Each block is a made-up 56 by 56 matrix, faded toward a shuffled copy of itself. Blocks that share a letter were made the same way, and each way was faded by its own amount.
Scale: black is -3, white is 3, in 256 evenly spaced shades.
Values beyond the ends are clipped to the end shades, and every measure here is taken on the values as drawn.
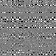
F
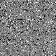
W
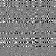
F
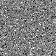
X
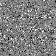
W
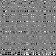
F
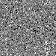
X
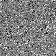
W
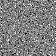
X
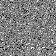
W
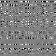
F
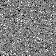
W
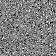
X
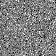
X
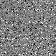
W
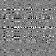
F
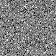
X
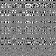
F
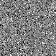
X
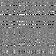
F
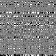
F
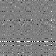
F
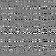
F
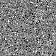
X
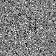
X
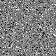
W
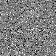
W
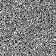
X
